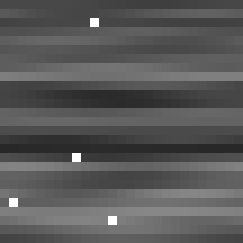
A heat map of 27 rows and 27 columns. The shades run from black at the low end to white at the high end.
Grain: streaks across. Lone odd cells: 4, each higher than its neighbours. Calmest part: top left. Histogram: skewed, a long tail of high values.
